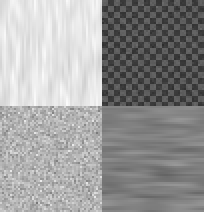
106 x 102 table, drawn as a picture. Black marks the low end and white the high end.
It is made of 2 by 2 panels. Panel 1,1: very high, streaked downward, faint in contrast. Panel 1,2: low, checkered. Panel 2,1: high, fine-grained. Panel 2,2: middling, streaked across, faint in contrast.
